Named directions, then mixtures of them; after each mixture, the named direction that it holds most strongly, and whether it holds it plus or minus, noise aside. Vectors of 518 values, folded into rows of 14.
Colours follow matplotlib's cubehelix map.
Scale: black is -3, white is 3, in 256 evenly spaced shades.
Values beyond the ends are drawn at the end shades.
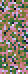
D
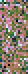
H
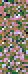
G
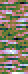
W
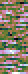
W, plus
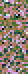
G, minus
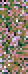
H, minus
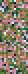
D, minus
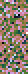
G, minus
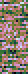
W, minus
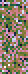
H, minus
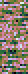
W, minus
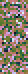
G, minus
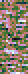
W, plus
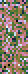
H, plus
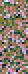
G, minus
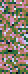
D, minus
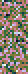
G, plus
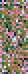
H, minus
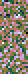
G, plus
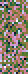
H, minus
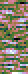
W, plus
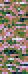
W, minus
